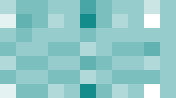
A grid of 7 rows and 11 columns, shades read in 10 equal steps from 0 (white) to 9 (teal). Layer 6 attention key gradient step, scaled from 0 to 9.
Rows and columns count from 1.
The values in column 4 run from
3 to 5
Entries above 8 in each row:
0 1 0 0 0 0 1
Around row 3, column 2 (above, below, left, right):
6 4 4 4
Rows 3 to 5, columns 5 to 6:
4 5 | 5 3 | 4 6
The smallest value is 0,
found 2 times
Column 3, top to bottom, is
5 5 4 4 5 4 5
